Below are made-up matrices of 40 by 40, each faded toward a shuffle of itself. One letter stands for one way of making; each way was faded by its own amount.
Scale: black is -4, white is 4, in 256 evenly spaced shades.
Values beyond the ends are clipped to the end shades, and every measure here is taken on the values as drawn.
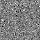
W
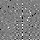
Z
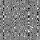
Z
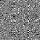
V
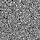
W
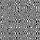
Z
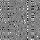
Z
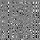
Z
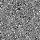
W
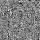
W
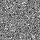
W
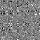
V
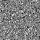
W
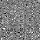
V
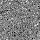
W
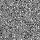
W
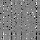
Z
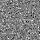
W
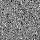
W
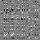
Z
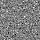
W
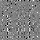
Z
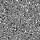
W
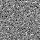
W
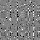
Z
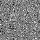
W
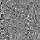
V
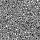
W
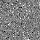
W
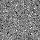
W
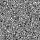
W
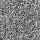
W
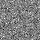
W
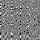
Z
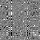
Z
